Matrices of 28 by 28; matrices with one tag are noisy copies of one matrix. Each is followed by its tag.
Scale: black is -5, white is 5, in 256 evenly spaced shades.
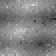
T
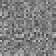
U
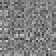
U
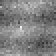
T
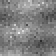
T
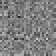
U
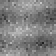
T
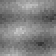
T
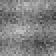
T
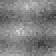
T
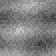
T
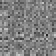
U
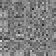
U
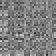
U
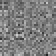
U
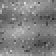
T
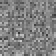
U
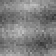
T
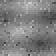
T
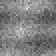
T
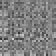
U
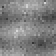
T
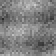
T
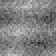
T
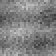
T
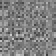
U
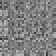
U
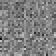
U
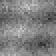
T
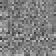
U
